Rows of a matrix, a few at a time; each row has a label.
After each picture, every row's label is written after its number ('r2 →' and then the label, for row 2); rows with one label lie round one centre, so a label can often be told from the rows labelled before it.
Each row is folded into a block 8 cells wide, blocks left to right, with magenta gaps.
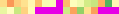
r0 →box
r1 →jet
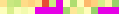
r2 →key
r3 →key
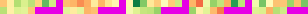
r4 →jet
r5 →box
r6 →key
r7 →jet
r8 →key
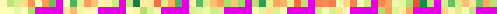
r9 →key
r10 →key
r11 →key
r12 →key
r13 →key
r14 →box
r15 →jet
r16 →key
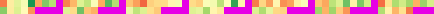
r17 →jet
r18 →jet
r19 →box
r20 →jet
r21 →box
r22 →jet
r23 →jet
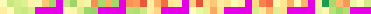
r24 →key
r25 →key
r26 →box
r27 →box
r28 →box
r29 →key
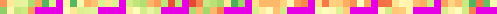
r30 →jet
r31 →key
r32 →key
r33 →jet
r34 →box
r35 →box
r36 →box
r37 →jet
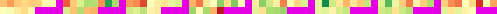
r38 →box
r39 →jet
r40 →box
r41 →jet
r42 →key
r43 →key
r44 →key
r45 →box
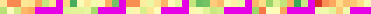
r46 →box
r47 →key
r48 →box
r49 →key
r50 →jet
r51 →box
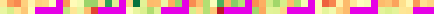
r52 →box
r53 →jet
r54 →key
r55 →jet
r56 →jet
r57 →box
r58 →box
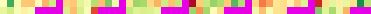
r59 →key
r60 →jet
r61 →key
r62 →jet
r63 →box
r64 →jet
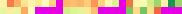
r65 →box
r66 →box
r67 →jet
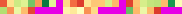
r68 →jet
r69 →box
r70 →jet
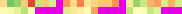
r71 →key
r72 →box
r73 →key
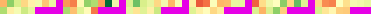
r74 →key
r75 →jet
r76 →key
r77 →box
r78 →jet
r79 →box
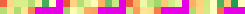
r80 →jet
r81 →jet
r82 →jet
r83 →jet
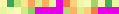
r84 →key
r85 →jet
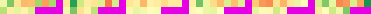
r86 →key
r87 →key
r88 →box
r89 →key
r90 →box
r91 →key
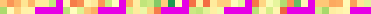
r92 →box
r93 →box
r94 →jet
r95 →box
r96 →jet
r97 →box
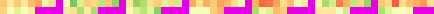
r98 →box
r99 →key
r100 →key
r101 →box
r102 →box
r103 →key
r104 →box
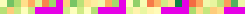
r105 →key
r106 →key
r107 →key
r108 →jet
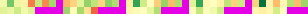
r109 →key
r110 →jet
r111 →key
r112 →key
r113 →key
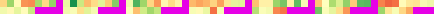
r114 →key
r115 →key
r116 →key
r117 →box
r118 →jet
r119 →jet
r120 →box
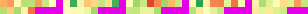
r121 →jet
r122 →key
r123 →key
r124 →key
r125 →key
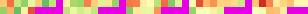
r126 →jet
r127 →key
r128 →jet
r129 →box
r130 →box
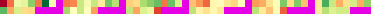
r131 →jet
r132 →jet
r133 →jet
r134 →box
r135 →jet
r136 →key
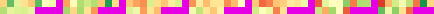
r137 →key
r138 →jet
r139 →box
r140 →box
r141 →box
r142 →jet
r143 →jet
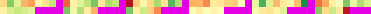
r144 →key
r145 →jet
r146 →jet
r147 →box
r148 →key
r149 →jet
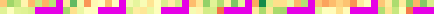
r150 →key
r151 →key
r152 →key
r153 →jet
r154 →key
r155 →box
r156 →jet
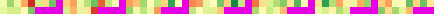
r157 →key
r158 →jet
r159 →jet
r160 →jet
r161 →jet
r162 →key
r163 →jet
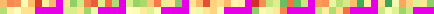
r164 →box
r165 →key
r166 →key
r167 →box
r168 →jet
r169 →jet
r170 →key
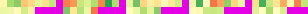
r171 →key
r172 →jet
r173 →key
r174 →key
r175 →key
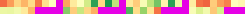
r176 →box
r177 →jet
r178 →jet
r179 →box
